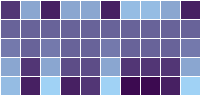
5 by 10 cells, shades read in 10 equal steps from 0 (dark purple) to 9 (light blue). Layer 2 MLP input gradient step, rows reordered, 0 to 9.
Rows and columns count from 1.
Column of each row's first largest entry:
7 1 1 1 3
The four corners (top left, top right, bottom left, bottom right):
2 1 8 9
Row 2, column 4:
4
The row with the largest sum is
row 1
